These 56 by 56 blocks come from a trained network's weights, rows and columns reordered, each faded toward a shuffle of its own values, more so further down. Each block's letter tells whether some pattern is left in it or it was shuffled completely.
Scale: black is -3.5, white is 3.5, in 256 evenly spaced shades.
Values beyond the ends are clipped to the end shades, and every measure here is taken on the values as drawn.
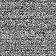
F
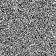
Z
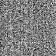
F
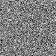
F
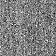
F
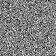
Z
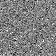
Z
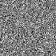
F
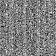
F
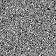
Z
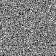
Z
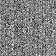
F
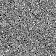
Z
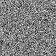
Z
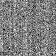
F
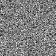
F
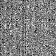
F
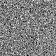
Z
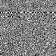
F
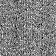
F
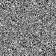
F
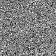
F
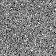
Z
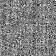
F
